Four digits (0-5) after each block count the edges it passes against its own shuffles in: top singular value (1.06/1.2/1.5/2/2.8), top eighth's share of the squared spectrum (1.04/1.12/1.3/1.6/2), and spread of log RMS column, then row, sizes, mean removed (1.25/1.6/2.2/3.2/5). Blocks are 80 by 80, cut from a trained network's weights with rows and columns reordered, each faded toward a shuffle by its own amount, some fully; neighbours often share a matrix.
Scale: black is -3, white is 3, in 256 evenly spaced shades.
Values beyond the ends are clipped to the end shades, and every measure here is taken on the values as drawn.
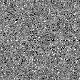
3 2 1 1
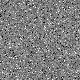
0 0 0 0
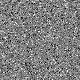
0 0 0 0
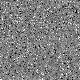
0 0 0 0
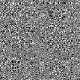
4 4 2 3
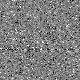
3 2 0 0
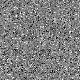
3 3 1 1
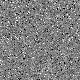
0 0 0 0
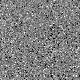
2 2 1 1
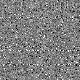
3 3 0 2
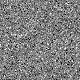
2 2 0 1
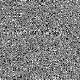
3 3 1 2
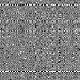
5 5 1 3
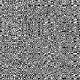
4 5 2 3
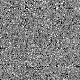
2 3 1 1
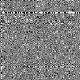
4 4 2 3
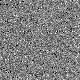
1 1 0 1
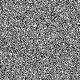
1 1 0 0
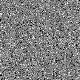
2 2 0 1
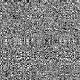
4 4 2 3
